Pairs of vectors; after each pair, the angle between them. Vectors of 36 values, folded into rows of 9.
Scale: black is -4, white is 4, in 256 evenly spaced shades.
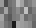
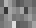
nearly opposite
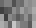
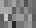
nearly opposite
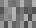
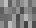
partly aligned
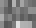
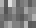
orthogonal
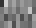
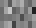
partly aligned
